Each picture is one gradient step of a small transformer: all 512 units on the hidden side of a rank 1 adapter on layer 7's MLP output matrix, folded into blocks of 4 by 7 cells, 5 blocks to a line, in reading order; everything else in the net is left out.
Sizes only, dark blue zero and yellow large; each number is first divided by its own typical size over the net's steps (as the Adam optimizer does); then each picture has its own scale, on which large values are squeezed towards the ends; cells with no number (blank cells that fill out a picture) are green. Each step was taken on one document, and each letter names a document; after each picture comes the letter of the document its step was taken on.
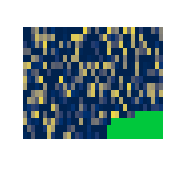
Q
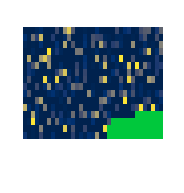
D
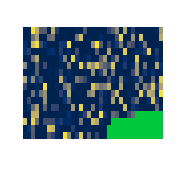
Q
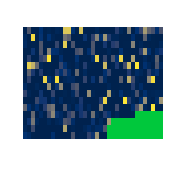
D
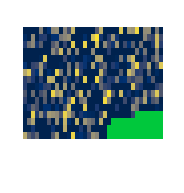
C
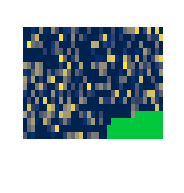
C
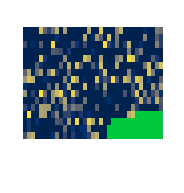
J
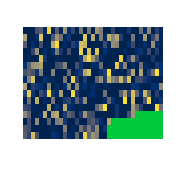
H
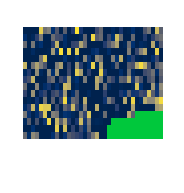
J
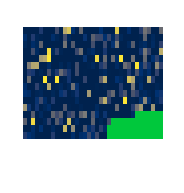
D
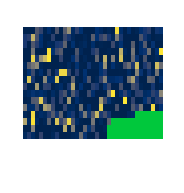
D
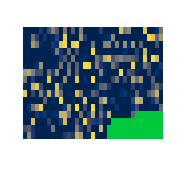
C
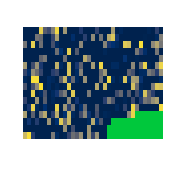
J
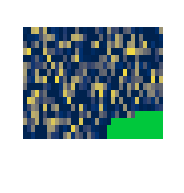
Q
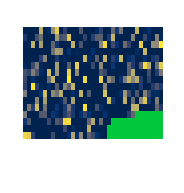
J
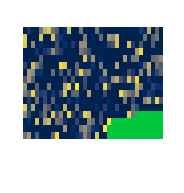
H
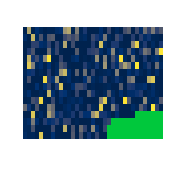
D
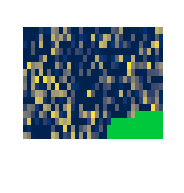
J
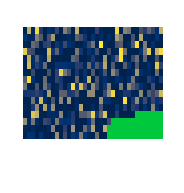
D
